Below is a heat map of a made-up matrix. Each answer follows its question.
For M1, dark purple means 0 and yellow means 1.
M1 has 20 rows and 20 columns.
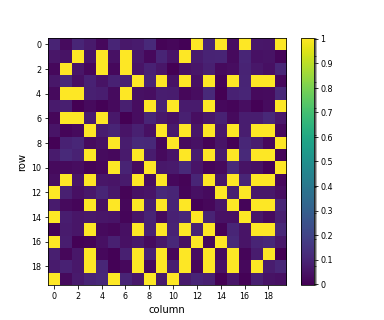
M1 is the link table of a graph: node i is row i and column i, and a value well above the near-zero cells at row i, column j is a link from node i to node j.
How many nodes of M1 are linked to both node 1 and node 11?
0
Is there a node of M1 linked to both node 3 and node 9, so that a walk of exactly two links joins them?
yes
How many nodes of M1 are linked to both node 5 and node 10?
2
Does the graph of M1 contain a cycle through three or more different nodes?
yes
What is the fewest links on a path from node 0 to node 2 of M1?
6
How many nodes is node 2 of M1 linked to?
3
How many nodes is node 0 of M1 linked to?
4
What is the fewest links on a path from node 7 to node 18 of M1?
1
